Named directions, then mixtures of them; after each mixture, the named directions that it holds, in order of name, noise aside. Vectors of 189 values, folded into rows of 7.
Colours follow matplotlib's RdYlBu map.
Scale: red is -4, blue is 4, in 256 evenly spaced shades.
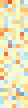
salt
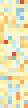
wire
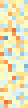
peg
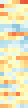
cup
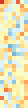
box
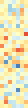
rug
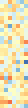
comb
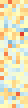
cup, salt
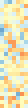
salt, wire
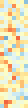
peg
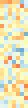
box, rug, salt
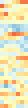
cup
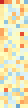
box, rug, salt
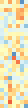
wire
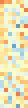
box, salt, wire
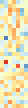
box, peg, rug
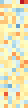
cup, wire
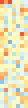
box, rug, salt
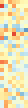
cup, peg, salt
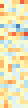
cup, peg, rug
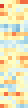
cup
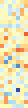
rug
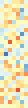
peg, rug, salt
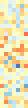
rug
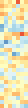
box, cup, wire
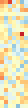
box, comb, salt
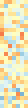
salt, wire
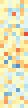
rug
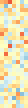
salt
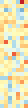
wire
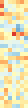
box, cup, peg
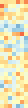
box, cup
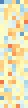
box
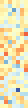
rug, salt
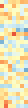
comb, cup, peg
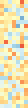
box, wire
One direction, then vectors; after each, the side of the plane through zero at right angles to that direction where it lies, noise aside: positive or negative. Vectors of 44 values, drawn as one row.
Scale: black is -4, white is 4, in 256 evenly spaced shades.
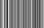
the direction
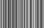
negative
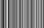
negative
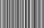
positive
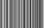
positive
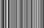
negative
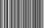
positive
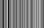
negative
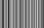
negative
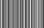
negative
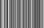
positive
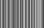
negative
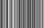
positive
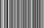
positive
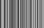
positive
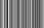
positive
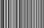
negative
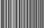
negative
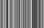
positive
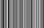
negative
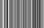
positive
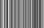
positive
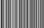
negative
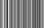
positive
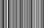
negative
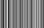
negative
